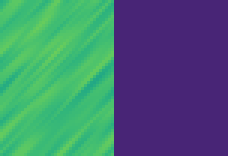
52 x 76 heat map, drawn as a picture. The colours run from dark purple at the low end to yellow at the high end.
It is made of 1 by 2 panels. Panel 1,1: high, slanting up to the right, faint in contrast. Panel 1,2: very low, flat.
